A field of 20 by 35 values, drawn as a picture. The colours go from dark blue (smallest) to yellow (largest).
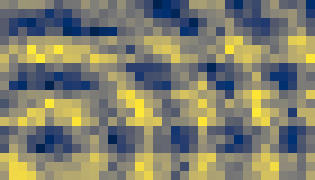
Stripes running across repeat 3 times from top to bottom. No row or column stands out. Rings spread out from the bottom left.
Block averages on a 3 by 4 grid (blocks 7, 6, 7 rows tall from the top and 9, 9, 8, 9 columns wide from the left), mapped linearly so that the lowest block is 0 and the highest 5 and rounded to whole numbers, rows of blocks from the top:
1 1 1 2 / 0 3 1 3 / 4 5 2 2
